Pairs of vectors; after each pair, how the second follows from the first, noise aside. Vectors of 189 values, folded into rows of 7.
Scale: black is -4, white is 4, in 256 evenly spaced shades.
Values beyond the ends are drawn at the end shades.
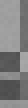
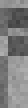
reversed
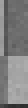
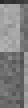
reversed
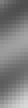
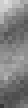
reversed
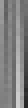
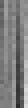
negated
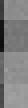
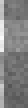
negated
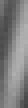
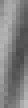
negated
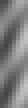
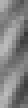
negated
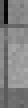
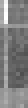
negated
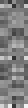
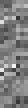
wrapped around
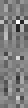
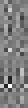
reversed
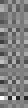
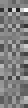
reversed
